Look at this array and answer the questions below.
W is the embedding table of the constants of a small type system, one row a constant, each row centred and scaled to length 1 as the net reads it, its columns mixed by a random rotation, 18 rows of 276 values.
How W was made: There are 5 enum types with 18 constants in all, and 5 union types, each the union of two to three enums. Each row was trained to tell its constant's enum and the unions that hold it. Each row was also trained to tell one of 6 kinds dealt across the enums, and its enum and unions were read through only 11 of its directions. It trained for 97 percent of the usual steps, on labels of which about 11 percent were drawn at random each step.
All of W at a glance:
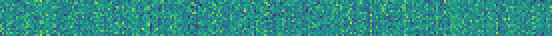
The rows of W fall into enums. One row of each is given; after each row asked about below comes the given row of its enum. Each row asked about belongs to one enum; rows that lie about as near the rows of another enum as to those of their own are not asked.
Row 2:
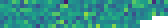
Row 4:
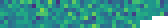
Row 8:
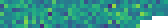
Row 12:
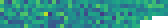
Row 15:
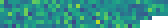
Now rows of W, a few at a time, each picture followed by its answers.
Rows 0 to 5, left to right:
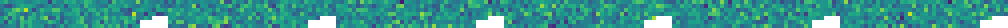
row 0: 15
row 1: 15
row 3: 4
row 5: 4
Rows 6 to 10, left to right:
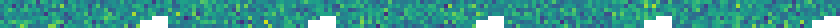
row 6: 2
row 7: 15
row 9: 12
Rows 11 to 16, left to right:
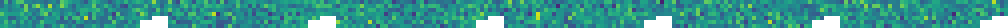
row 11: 4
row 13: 12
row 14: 8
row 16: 4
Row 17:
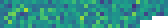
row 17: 15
